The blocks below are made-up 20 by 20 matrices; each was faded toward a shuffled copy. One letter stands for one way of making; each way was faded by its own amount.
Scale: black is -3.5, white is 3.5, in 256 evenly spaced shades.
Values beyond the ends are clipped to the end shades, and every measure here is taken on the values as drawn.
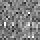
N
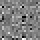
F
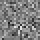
N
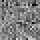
N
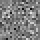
N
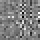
F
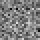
N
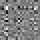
F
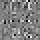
F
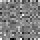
F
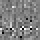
F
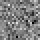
N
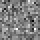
N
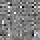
F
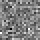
N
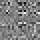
F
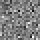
N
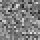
N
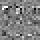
F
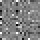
F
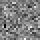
N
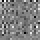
F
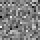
N
